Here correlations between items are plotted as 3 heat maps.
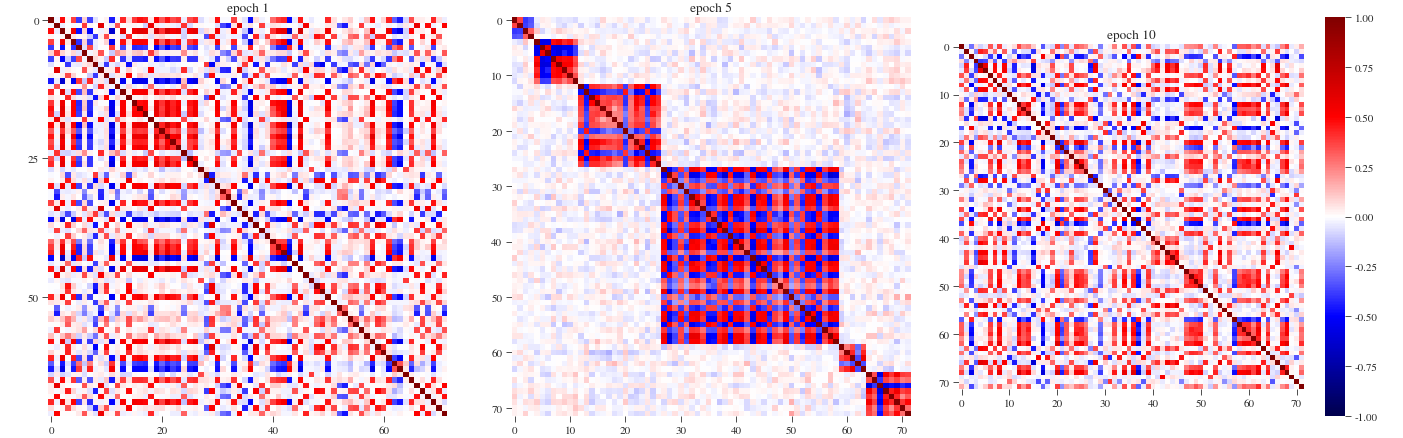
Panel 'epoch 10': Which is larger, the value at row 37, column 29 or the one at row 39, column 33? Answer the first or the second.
the first
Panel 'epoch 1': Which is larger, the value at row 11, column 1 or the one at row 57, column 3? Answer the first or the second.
the second
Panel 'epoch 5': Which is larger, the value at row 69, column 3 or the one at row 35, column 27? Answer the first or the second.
the first
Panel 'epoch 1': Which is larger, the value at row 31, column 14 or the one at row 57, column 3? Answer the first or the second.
the second
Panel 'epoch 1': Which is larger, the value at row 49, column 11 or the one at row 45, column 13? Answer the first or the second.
the second
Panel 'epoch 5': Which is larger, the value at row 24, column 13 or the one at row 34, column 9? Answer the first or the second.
the first
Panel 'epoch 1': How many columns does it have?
72
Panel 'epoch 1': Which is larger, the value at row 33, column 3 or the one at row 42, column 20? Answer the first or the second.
the second
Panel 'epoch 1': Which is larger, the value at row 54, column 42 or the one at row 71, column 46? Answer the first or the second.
the second
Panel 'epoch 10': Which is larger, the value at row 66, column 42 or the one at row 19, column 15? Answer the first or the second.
the first
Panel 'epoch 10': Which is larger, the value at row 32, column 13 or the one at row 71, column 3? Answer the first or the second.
the first
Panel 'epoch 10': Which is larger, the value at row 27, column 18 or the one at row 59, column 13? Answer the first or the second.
the second
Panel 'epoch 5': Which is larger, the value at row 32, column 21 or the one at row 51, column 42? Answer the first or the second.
the second
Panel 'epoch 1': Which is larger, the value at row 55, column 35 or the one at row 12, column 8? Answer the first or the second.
the second
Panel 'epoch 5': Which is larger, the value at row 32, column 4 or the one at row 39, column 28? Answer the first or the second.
the second
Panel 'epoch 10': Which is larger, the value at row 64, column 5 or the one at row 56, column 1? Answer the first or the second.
the second
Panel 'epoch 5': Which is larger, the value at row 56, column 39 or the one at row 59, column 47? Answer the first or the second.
the second
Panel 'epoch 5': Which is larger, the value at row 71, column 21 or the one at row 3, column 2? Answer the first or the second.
the second
